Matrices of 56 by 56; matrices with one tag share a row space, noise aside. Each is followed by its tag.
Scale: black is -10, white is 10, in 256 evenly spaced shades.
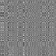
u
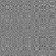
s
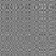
s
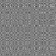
s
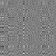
u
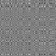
s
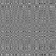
s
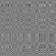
s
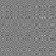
s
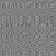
s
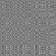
s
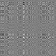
u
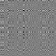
u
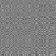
s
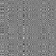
u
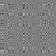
u
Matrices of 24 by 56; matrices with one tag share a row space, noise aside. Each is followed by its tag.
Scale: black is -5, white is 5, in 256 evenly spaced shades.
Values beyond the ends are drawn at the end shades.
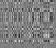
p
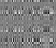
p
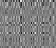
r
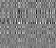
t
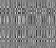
t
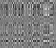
p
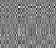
t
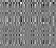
r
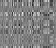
p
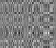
p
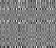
t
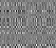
t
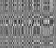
p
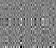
r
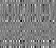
r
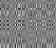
t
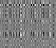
r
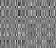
t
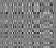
p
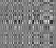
p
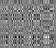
p
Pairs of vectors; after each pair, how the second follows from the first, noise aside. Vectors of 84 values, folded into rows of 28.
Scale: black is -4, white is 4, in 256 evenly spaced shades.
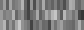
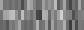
wrapped around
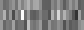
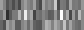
reversed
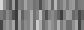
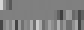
partly zeroed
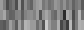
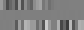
partly zeroed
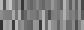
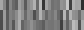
reversed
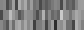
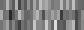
negated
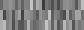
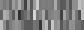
reversed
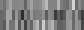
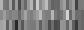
wrapped around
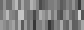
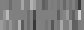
partly zeroed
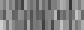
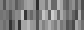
wrapped around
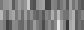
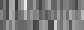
reversed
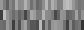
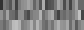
reversed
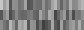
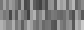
reversed
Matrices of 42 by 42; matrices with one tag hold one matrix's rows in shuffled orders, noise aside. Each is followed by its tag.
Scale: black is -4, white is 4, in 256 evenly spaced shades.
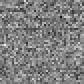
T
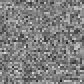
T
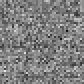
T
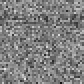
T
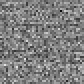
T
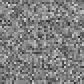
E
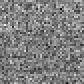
T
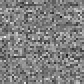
T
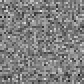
E
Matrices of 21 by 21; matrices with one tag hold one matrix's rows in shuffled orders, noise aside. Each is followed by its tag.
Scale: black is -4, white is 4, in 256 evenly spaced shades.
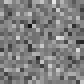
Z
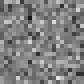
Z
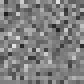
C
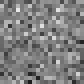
Z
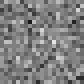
Z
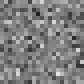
Z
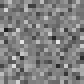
C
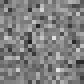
Z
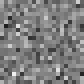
C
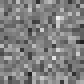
Z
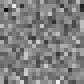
C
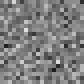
C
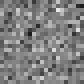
Z
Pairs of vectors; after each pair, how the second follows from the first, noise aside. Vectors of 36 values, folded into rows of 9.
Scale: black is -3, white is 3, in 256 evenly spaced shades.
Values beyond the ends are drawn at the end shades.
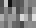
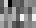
copied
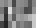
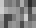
reversed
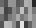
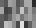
copied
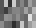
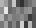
reversed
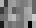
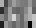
copied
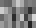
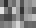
reversed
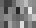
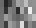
copied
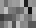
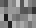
reversed
